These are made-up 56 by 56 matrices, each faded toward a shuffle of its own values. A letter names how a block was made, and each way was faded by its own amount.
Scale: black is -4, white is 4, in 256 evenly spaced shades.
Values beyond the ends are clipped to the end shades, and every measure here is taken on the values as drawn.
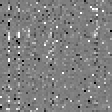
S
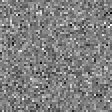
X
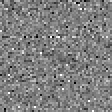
X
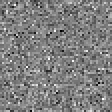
X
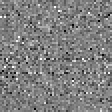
X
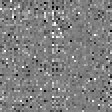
S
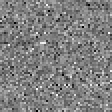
X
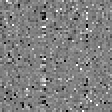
S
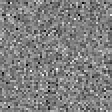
X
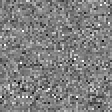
X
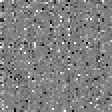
S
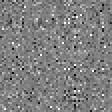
S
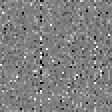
S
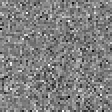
X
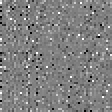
S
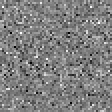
X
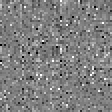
S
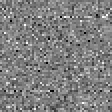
X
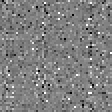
S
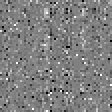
S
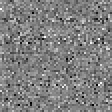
X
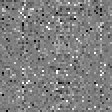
S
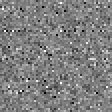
X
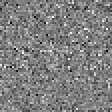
X
